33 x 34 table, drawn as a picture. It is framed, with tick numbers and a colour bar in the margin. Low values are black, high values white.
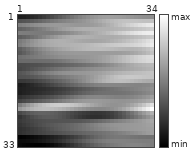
Ninth with the highest average: top right. Mirror symmetry: none. Grain: streaks across. Lone odd cells: none. Slope: up to the top right.
